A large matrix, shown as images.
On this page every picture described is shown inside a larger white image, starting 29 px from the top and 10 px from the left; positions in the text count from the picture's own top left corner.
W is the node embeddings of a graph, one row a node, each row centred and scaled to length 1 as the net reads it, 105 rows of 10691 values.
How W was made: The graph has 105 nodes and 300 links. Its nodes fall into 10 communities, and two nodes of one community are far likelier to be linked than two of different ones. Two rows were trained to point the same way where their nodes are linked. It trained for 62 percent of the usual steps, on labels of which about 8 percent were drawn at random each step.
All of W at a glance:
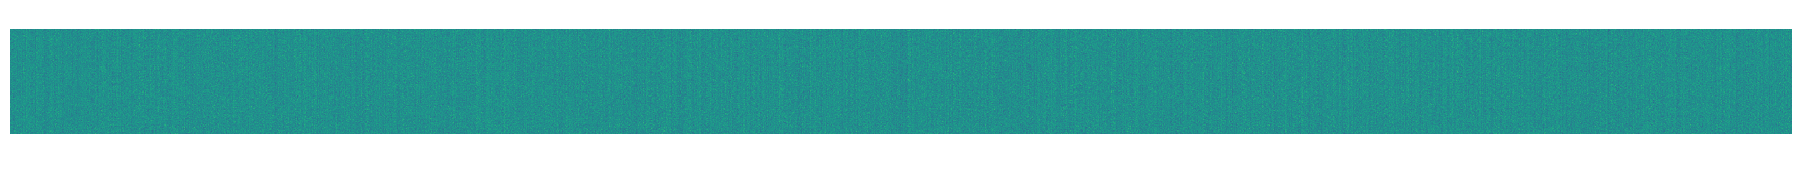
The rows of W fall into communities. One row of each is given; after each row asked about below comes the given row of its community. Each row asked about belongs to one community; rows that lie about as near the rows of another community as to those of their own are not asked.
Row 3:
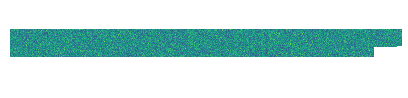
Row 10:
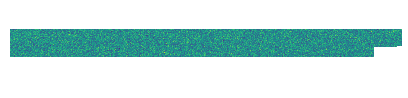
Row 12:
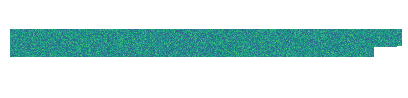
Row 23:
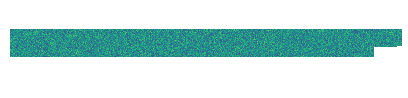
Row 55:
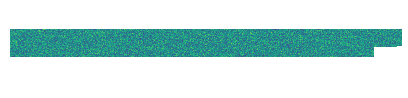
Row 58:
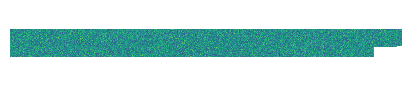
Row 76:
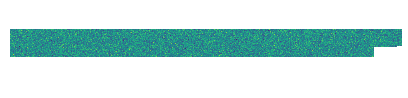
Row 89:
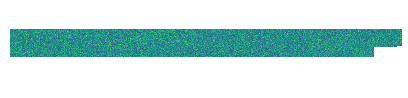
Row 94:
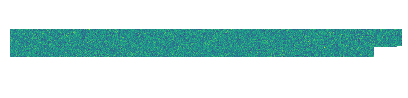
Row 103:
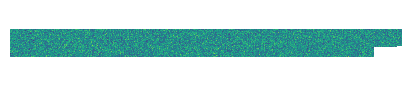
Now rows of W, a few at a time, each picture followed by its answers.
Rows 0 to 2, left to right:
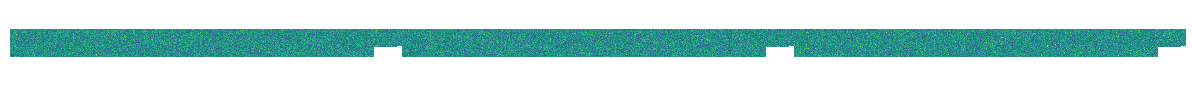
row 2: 12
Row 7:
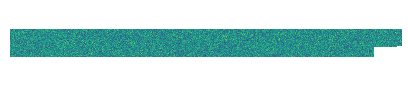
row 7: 76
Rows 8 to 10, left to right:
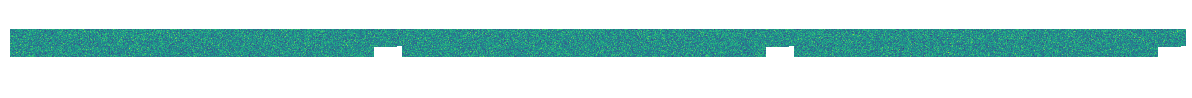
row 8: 58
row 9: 3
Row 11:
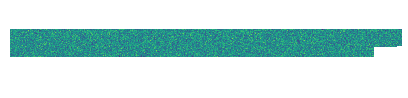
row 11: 10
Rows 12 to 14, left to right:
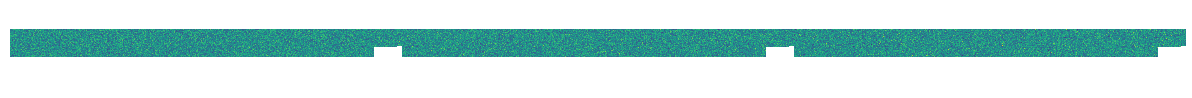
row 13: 23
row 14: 12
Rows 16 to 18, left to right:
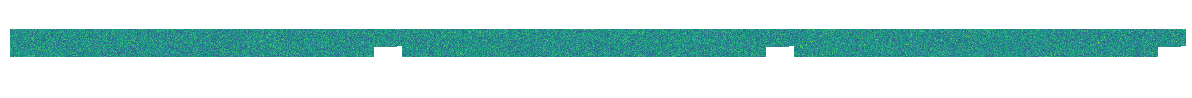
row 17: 10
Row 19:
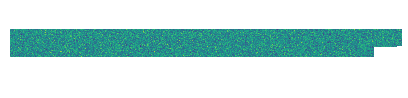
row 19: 23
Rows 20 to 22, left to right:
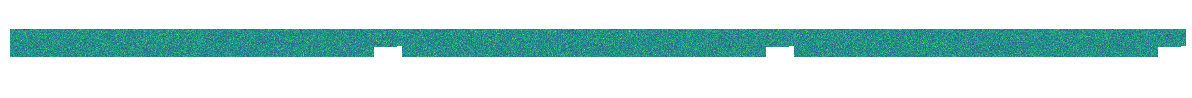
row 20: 94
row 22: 103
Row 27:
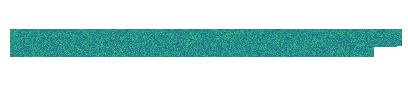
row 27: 10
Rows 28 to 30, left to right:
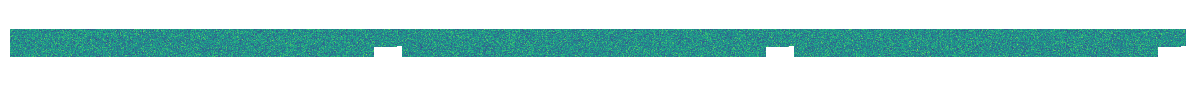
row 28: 103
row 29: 12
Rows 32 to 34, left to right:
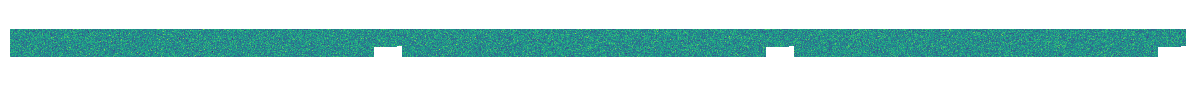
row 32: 94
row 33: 23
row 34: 23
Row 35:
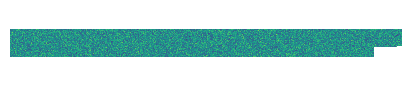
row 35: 12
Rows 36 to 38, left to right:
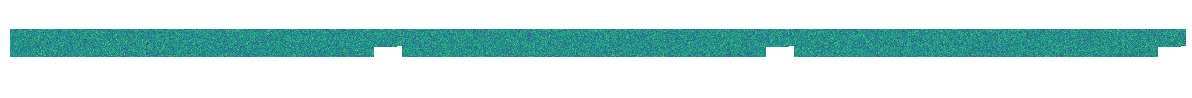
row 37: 3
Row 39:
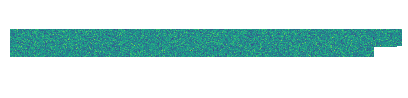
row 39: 23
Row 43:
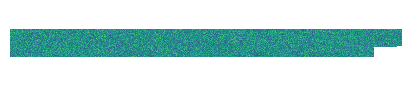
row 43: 103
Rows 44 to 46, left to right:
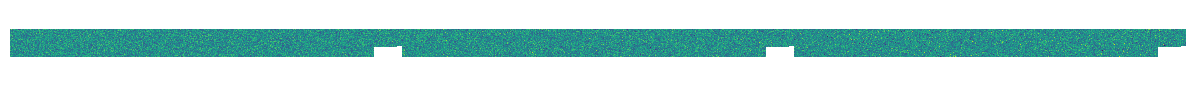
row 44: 55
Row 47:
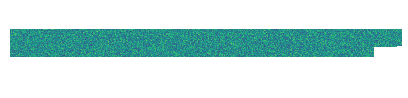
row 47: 55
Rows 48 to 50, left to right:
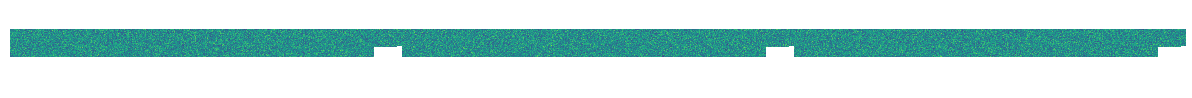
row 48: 12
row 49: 103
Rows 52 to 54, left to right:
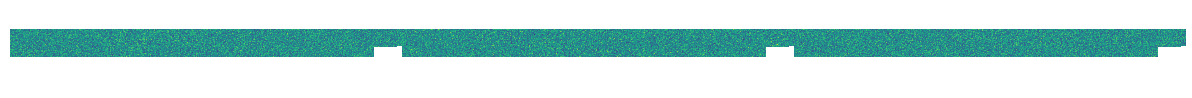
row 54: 76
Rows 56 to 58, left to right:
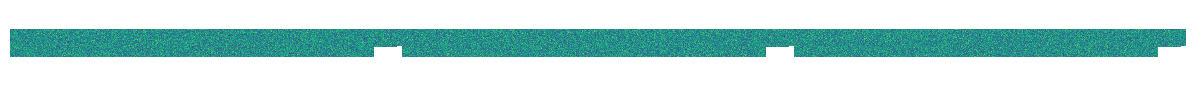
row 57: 3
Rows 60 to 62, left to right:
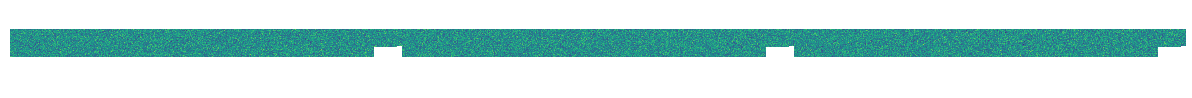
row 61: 103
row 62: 10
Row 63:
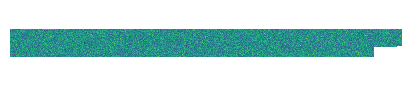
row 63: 55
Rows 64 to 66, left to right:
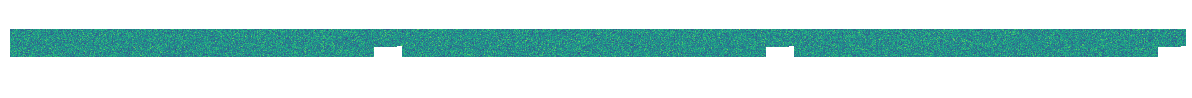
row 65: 10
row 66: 89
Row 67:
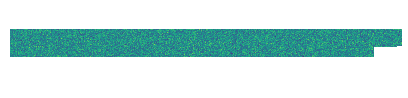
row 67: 89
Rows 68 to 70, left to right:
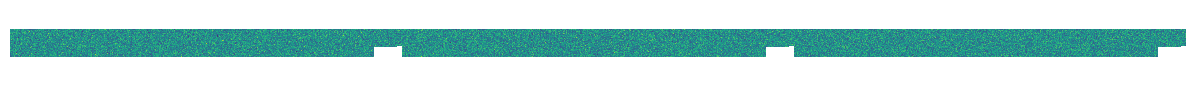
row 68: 12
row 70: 23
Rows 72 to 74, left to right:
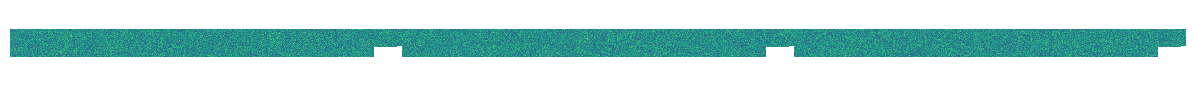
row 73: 10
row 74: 103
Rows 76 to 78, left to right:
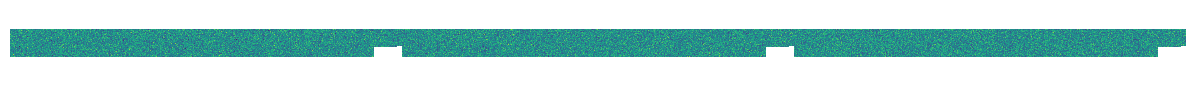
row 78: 3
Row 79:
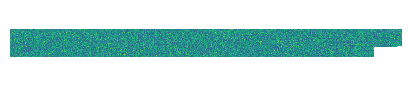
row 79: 10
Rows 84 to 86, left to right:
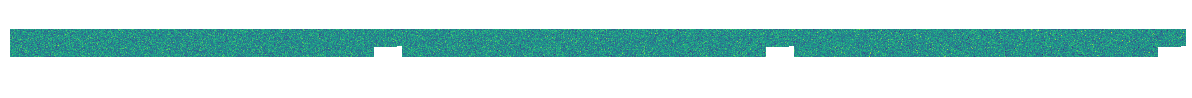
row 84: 55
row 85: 58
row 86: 3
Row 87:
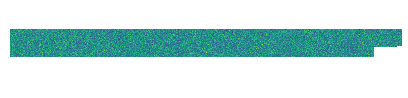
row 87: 76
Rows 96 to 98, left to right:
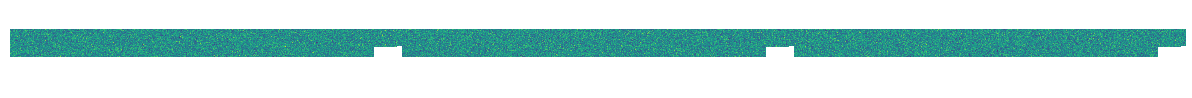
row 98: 55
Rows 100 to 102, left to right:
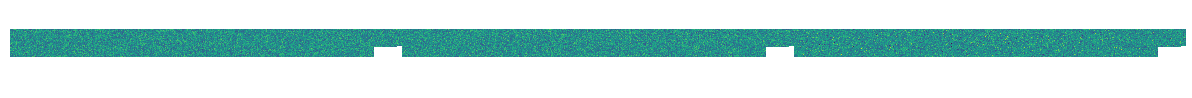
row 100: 89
